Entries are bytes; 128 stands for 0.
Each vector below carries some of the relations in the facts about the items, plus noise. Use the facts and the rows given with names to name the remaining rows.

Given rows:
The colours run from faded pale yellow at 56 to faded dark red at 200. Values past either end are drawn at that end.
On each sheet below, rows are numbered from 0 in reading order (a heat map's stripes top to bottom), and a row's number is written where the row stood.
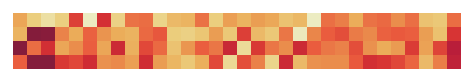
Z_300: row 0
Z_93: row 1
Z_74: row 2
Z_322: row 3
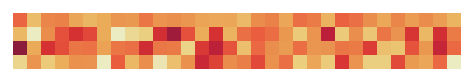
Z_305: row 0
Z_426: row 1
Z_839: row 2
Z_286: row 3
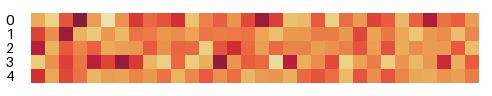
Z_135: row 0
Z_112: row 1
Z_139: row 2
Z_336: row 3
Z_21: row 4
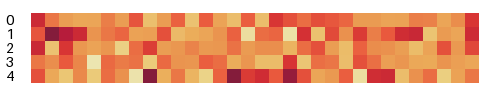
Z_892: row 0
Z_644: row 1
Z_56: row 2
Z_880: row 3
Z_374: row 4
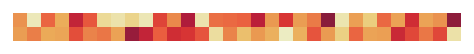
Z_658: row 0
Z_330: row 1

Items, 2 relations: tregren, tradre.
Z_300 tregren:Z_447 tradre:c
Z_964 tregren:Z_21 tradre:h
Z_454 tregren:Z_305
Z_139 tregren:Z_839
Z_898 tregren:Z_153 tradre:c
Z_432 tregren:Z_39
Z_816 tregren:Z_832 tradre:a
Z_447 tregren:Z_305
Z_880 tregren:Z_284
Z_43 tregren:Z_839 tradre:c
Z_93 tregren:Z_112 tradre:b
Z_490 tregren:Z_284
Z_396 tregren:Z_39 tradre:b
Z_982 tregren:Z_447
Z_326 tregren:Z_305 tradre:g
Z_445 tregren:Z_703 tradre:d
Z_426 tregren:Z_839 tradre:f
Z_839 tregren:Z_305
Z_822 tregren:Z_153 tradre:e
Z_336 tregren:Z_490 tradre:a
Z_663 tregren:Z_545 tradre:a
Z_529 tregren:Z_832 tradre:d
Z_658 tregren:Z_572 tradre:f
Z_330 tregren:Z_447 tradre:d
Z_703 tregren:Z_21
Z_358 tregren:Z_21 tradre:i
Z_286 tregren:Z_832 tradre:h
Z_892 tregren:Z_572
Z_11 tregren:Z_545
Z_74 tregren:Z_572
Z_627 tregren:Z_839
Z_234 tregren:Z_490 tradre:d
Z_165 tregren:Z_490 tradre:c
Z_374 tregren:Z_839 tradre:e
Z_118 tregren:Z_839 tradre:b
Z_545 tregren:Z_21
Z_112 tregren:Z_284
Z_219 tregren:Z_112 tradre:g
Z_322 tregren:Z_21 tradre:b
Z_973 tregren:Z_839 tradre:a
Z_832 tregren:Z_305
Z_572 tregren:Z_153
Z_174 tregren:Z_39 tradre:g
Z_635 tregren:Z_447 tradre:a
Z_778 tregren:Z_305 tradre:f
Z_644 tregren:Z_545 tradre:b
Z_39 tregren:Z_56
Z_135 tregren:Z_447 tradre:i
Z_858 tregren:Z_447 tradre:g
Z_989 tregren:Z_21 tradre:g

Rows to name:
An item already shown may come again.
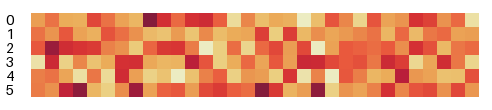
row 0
Z_330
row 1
Z_490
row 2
Z_118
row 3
Z_989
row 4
Z_165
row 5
Z_358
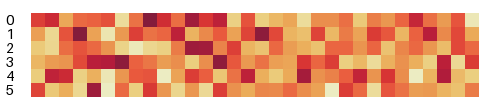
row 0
Z_529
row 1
Z_135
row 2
Z_778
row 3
Z_663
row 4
Z_219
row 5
Z_43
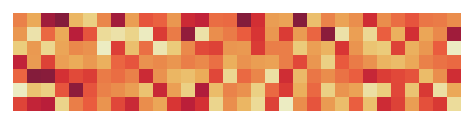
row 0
Z_358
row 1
Z_658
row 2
Z_286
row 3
Z_56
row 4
Z_322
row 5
Z_816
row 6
Z_234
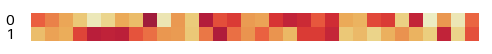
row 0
Z_822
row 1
Z_663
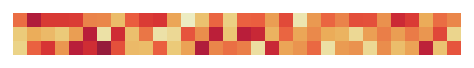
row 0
Z_118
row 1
Z_964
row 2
Z_336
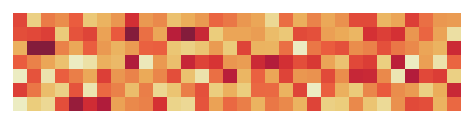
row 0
Z_982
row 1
Z_445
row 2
Z_93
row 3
Z_822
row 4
Z_858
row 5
Z_898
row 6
Z_635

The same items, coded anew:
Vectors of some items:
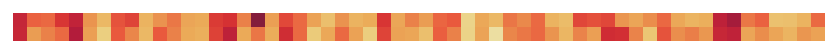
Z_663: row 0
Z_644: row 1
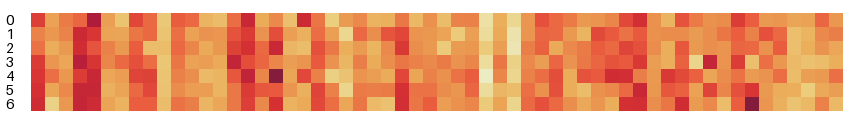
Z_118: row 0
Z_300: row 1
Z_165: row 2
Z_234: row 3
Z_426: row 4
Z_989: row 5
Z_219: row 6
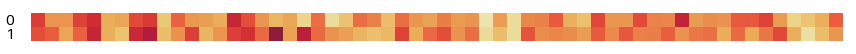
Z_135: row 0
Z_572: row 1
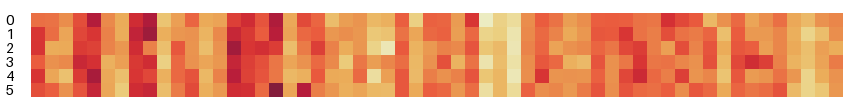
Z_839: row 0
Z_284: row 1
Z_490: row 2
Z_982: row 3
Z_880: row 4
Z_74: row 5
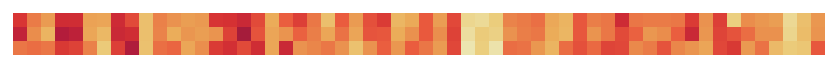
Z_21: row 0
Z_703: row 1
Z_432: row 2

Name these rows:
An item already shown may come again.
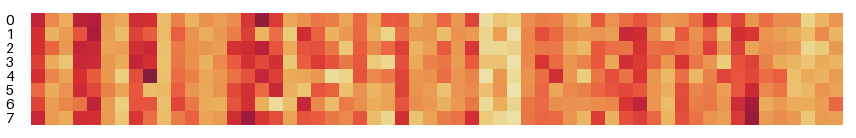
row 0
Z_703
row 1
Z_93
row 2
Z_21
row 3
Z_112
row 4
Z_286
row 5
Z_165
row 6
Z_396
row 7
Z_545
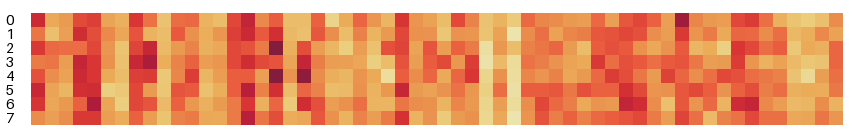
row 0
Z_358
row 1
Z_165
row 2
Z_816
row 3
Z_56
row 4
Z_822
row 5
Z_658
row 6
Z_93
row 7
Z_43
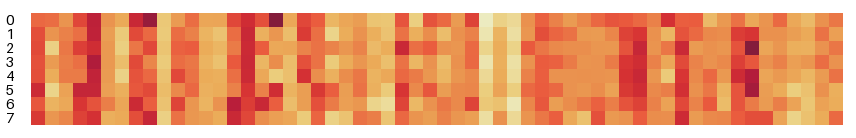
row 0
Z_839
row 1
Z_118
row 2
Z_174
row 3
Z_118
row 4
Z_396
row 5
Z_219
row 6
Z_490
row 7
Z_135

